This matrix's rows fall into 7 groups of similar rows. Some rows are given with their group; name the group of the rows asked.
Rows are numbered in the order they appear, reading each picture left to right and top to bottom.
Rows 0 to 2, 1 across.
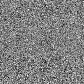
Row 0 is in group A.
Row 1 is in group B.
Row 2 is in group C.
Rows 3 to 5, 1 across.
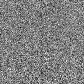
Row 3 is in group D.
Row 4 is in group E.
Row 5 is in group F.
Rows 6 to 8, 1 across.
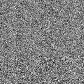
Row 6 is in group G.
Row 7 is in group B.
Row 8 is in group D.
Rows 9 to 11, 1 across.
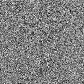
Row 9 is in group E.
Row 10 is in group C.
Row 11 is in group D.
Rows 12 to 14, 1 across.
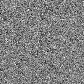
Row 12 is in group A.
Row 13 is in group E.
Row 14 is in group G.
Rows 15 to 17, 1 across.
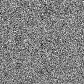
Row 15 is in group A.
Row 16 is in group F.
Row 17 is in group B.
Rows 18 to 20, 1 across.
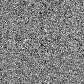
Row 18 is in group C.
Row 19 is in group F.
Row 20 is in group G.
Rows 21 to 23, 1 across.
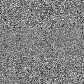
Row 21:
A
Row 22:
B
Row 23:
F
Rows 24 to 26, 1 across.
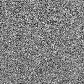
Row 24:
E
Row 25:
B
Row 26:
D
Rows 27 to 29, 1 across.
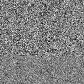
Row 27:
C
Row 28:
E
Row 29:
B
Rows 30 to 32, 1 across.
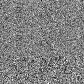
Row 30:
B
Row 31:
B
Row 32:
C
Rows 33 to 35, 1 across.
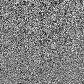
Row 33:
C
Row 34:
C
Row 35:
D
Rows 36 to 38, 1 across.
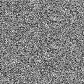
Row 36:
E
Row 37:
E
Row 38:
A
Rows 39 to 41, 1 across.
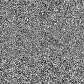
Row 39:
C
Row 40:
G
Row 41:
G
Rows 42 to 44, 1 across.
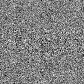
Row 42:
B
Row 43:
F
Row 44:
A
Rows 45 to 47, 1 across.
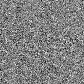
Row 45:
B
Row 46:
E
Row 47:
G
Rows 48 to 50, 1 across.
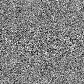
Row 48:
B
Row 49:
E
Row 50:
A
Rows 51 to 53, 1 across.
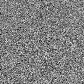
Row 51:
D
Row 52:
E
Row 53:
A
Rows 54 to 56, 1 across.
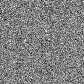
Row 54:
A
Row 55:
F
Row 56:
B
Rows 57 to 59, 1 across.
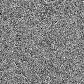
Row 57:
A
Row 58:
B
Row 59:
G
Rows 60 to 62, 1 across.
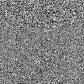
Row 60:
E
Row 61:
F
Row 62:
D
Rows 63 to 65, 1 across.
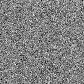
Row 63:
B
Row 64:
E
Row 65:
G
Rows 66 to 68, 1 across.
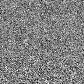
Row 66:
A
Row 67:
F
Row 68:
E
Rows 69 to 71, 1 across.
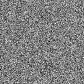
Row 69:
F
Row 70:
E
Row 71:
A
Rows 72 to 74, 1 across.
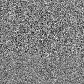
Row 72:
F
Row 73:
C
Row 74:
B
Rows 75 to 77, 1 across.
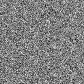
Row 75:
G
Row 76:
E
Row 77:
E
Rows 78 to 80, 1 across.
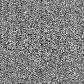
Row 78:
F
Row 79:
F
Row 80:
D
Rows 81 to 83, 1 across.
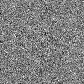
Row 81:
A
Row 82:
G
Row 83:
D
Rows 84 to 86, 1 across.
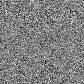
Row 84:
E
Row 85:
A
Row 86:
G
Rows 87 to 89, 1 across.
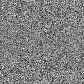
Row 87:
F
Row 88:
D
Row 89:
A
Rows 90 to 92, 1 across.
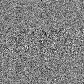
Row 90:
B
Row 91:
C
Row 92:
F
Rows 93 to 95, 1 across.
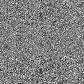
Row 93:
D
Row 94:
B
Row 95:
D
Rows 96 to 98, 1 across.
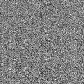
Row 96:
D
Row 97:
F
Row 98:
F
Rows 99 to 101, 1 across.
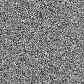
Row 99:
D
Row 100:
E
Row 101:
G
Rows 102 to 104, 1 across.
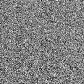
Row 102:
B
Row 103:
F
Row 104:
E
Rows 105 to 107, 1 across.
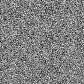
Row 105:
A
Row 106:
A
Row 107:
G
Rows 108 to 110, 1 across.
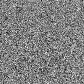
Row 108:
B
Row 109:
E
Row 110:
C
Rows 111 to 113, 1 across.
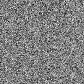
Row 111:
C
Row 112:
E
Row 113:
E
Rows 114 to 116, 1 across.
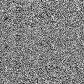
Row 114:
B
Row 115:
B
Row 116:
E
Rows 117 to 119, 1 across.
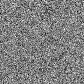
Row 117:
A
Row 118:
G
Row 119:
C
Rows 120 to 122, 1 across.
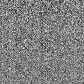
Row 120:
C
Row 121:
F
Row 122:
F
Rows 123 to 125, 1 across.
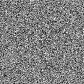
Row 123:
E
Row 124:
C
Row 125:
A
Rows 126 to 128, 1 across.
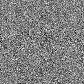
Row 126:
F
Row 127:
A
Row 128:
D
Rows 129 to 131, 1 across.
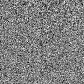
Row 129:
C
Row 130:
D
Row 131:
A
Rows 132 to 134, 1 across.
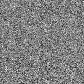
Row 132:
A
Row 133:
F
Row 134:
E
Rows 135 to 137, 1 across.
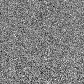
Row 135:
D
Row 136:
G
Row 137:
F
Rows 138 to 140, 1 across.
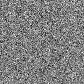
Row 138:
F
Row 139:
G
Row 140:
C
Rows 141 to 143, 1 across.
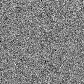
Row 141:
B
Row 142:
A
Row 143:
G
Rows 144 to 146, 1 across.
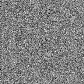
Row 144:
E
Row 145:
F
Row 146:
A
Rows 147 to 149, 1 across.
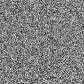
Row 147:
E
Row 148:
G
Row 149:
E
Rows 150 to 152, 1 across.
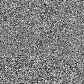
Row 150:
A
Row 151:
D
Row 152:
E
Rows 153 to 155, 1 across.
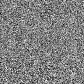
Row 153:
A
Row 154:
F
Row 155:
E
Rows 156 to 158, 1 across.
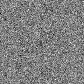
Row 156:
A
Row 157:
D
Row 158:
F
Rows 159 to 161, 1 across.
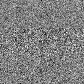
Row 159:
B
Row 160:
C
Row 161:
D
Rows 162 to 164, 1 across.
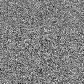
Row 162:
D
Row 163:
F
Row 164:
D
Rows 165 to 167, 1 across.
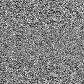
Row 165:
E
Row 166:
B
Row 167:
E
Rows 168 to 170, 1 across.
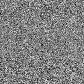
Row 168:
A
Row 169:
F
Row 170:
E
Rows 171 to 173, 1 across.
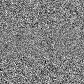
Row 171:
E
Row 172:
B
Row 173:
G
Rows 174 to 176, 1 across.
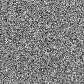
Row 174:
F
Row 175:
E
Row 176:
C
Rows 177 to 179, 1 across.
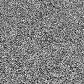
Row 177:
D
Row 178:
A
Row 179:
E
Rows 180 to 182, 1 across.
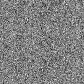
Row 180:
C
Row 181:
B
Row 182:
C
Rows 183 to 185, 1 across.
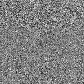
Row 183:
E
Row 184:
D
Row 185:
F
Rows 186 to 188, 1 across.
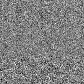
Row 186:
F
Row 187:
B
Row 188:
G
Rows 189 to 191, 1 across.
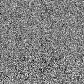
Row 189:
A
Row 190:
F
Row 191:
C
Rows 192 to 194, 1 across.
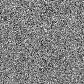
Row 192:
A
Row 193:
F
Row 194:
C
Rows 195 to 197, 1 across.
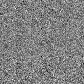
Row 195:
G
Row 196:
B
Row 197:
B
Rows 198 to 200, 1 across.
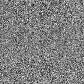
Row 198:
C
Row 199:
C
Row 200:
A
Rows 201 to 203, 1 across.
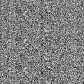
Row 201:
F
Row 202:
F
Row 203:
F
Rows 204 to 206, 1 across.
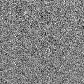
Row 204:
F
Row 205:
G
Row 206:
G
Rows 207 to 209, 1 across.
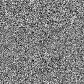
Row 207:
E
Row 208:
C
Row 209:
C
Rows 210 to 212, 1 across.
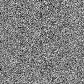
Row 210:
D
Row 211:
D
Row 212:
A
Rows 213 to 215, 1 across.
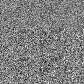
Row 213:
A
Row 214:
C
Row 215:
C
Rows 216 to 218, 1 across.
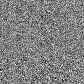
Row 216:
F
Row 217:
B
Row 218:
G
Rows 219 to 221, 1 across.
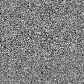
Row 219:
A
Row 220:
A
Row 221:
F
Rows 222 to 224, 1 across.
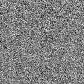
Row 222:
G
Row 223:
A
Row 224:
F
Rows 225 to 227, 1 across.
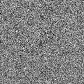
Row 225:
A
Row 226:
D
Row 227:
F
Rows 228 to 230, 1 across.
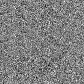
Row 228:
G
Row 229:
G
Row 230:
C
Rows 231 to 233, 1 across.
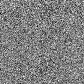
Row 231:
A
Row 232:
C
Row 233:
D
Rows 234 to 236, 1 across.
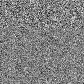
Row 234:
E
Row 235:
G
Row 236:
F
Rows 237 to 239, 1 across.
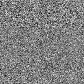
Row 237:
E
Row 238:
D
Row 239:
A
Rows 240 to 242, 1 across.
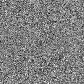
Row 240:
E
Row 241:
D
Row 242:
C
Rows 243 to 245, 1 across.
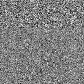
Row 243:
E
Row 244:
F
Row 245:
D
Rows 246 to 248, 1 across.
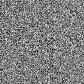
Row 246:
E
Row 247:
E
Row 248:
G
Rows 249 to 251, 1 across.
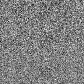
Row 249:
C
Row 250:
A
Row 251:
F
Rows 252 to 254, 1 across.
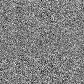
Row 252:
B
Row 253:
D
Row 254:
G
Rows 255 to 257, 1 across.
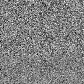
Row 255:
C
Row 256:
A
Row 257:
A
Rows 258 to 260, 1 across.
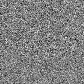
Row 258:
G
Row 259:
E
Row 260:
A
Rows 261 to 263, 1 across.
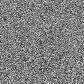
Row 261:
A
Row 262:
D
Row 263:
C
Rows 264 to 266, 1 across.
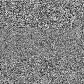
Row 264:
E
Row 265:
B
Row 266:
A
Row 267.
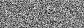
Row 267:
E
